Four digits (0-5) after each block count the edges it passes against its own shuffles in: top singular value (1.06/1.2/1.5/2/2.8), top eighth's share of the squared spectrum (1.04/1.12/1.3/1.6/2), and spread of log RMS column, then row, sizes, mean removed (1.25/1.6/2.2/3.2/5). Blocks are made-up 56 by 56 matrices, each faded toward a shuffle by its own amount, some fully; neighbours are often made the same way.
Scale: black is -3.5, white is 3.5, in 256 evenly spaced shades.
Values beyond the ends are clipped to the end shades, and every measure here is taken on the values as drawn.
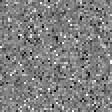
0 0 0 0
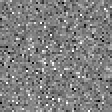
0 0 0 0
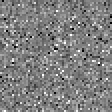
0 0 0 0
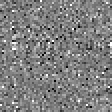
3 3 1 1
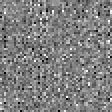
3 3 2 1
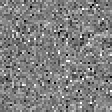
3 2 1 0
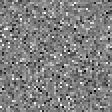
1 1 0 0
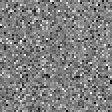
3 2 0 1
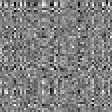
4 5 3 3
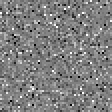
0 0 0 0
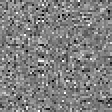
3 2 1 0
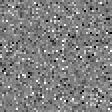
0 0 0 0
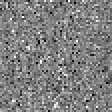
0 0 1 0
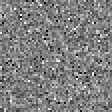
0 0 0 0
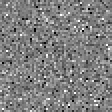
0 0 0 0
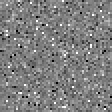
0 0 0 0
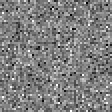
1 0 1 0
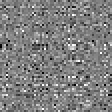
4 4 2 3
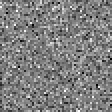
1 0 0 0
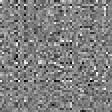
4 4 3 3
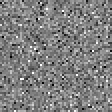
1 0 0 0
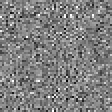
4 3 2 2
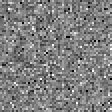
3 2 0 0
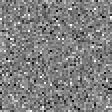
0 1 0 0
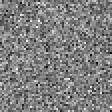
1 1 0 0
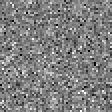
2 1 0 0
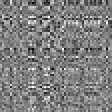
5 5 3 3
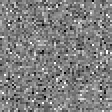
3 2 0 1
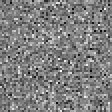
2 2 0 0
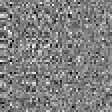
4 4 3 2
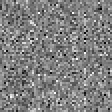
3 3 2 1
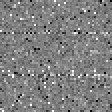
2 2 0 1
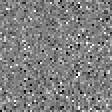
2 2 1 1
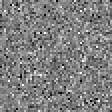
2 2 0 0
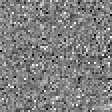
0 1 1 1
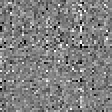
2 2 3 2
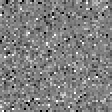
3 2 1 1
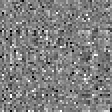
4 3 1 1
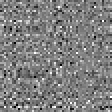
4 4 2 2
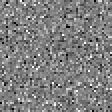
2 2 0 1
